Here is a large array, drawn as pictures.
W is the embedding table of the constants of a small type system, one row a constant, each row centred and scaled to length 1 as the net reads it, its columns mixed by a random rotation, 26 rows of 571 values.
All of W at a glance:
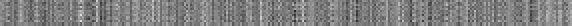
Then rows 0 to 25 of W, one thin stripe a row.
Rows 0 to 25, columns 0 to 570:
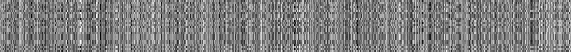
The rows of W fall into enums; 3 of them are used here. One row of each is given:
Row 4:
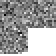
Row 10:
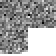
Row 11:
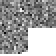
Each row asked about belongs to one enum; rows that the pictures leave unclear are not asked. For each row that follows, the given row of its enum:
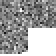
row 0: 11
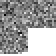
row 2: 4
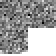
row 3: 10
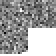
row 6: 11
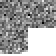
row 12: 10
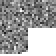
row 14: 11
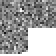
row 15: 11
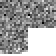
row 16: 10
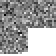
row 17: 4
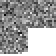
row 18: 4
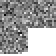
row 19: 4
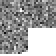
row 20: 11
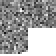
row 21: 11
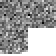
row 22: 10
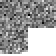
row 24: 10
